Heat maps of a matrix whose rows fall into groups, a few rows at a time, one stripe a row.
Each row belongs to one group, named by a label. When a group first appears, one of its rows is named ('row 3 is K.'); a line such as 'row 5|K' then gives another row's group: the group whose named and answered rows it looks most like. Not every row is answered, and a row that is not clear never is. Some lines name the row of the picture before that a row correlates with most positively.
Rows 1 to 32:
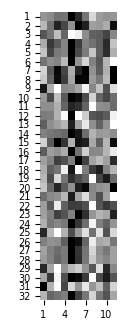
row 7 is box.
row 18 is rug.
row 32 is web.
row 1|web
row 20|box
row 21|rug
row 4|web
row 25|rug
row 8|box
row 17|box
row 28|web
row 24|web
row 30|web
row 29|rug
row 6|rug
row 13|rug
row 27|web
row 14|web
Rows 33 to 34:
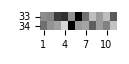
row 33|box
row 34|rug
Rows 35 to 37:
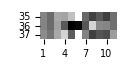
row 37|rug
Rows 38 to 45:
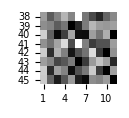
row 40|box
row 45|box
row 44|web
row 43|box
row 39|web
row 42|web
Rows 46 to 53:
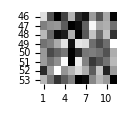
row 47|web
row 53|box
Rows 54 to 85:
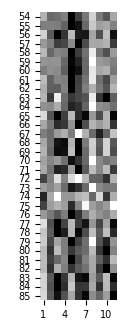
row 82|web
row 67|rug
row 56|box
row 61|web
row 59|web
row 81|web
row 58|web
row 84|box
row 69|box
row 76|web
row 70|web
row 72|rug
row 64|web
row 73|web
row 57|box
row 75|rug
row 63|web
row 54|web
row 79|web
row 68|box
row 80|web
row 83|box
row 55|web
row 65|box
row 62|web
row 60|web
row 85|box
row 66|box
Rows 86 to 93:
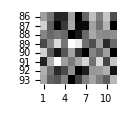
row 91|rug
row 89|rug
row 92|box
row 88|web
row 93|web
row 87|box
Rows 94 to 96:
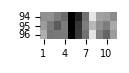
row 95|web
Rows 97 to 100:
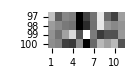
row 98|web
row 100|box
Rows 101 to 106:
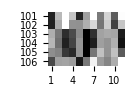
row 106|rug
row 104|box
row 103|box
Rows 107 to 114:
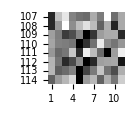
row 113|web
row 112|box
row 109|box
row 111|rug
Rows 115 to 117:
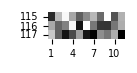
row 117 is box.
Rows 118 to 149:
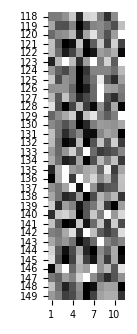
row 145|box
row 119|web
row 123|rug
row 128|box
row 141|box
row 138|box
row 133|rug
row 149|box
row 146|rug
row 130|web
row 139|web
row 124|web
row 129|rug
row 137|rug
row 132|box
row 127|web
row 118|rug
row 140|rug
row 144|box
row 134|box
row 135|rug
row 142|rug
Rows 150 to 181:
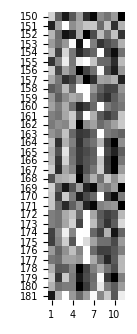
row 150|box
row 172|rug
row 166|web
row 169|box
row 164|web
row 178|web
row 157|box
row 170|web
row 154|web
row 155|rug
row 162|rug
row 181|rug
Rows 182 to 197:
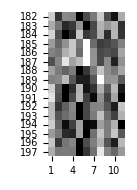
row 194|box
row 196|web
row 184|box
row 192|web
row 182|web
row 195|box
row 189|web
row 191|box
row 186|rug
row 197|web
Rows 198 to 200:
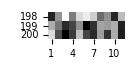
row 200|box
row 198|rug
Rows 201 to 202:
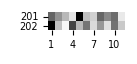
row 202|rug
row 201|rug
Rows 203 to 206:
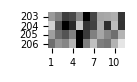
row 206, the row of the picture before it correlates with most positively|201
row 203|box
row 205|web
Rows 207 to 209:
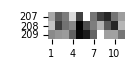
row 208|web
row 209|web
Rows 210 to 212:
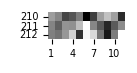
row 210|box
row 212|rug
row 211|rug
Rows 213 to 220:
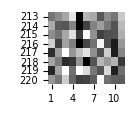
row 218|box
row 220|web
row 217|rug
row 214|web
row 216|web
